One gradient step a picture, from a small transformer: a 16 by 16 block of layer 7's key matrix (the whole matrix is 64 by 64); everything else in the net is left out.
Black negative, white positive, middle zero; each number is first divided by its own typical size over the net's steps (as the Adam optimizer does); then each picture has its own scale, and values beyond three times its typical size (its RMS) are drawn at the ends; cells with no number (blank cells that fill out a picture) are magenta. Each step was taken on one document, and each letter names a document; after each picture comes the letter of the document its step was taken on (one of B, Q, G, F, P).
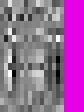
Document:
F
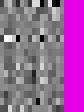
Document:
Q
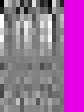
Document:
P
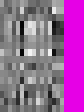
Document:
P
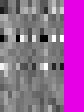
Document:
Q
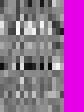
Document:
P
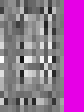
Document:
P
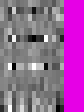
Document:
Q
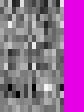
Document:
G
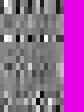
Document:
Q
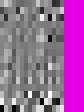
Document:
F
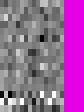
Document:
F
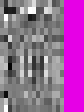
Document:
F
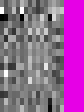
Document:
F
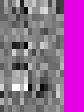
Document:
G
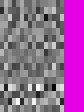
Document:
G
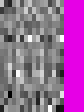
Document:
Q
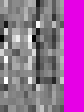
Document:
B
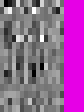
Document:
Q
